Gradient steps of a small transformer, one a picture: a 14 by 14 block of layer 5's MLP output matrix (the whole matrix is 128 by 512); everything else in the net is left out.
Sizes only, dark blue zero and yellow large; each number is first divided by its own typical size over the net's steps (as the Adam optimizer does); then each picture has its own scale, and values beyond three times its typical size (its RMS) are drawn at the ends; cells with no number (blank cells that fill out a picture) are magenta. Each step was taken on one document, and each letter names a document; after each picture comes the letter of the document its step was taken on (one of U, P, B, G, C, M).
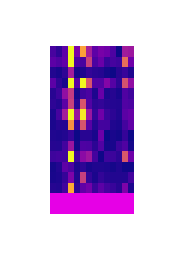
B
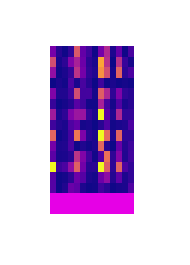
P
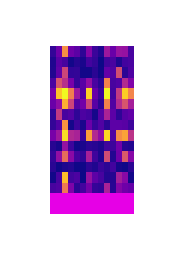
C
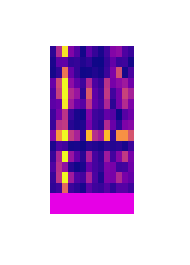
C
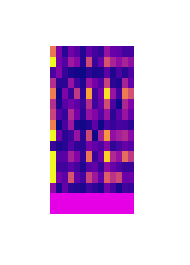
C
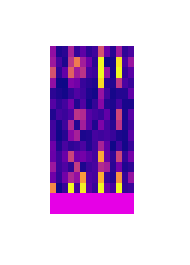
P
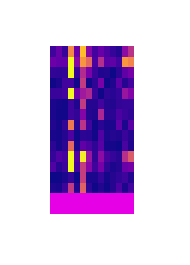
B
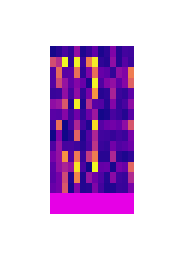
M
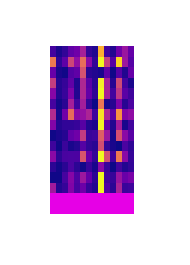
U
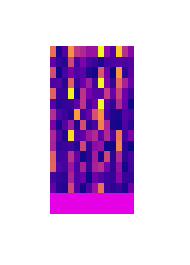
U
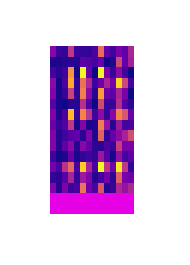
U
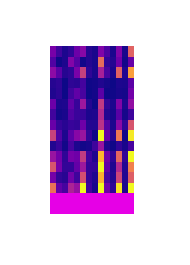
P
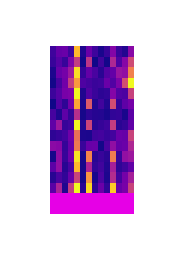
M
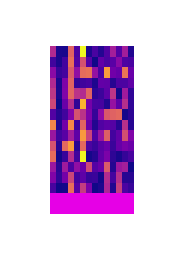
U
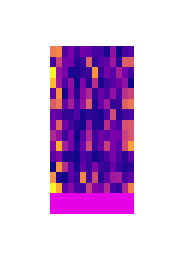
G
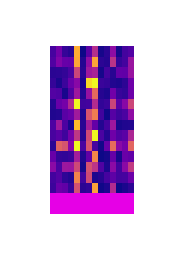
M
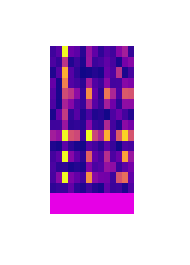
C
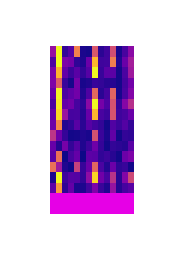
M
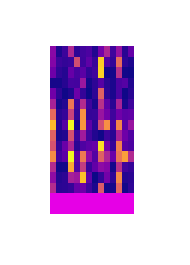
U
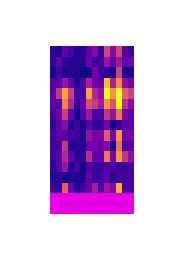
C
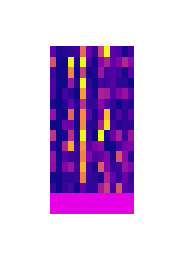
U
